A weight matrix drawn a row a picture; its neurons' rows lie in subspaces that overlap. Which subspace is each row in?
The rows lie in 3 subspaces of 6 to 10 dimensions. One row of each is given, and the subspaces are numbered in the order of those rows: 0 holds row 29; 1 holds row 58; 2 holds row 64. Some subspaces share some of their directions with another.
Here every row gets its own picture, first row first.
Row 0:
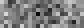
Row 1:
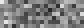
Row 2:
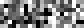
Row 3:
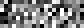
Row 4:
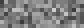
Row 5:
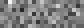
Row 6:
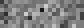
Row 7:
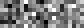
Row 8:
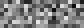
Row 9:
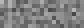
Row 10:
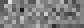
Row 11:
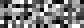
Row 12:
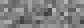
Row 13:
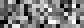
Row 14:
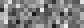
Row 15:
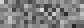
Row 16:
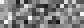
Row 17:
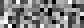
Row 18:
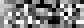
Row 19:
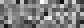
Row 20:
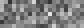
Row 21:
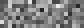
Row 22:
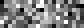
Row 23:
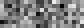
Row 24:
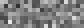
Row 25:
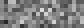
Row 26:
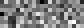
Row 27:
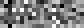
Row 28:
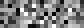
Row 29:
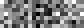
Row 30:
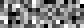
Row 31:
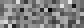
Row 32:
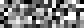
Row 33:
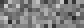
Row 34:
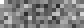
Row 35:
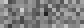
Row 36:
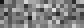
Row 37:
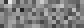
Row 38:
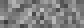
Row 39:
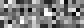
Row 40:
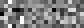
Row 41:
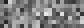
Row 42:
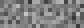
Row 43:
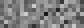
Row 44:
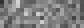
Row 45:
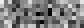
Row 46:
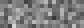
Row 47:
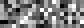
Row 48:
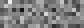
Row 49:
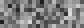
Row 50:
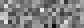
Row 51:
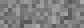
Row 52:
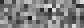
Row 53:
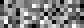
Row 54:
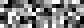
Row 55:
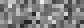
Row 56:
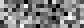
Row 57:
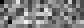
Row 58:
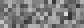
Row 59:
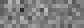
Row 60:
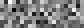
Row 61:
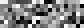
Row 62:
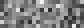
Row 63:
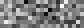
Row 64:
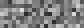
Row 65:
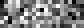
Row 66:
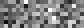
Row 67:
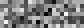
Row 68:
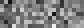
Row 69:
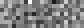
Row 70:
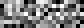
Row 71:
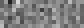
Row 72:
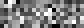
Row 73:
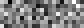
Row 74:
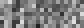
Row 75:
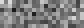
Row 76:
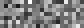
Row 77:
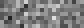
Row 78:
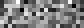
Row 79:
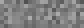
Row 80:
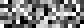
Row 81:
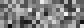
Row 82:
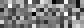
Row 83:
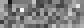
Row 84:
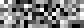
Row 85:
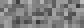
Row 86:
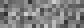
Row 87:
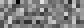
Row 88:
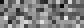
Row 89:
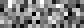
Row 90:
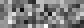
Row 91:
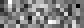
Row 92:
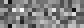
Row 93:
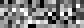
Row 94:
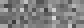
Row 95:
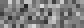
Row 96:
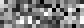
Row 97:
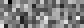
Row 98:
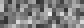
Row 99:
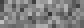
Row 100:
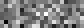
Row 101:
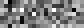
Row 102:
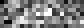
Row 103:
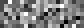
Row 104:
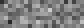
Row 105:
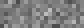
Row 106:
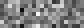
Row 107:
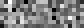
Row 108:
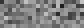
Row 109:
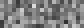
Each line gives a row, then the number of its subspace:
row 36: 0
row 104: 2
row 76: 2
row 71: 1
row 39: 2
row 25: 0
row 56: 1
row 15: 2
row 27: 1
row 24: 2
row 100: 1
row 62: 1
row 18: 1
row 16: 1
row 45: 0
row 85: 1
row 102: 0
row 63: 1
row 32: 1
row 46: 1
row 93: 1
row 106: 1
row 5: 0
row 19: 1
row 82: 2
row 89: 0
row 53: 1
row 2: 1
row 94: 1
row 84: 2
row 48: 2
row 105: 0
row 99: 2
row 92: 0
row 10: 2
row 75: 2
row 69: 2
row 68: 2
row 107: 1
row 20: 2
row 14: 2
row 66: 1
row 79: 1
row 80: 1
